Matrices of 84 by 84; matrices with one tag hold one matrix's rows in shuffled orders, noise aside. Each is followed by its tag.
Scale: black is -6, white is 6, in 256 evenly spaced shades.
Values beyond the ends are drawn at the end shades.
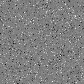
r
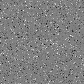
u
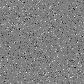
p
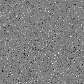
p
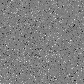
p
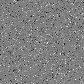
r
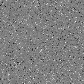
r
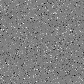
u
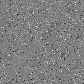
r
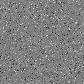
r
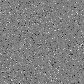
p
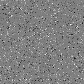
p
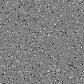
p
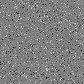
r
